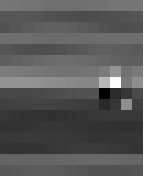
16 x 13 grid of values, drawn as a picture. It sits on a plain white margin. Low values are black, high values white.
Odd patch: rougher, in the middle right. Grain: streaks across. Roughest part: middle right. Histogram: skewed, a long tail of high values.
